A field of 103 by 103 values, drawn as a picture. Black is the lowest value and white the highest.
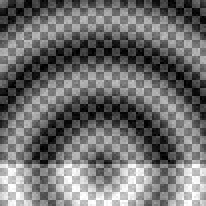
Seam: horizontal, 80% of the way down, the bottom part higher. Ninth with the highest average: bottom middle. Rings: centred on the bottom middle.
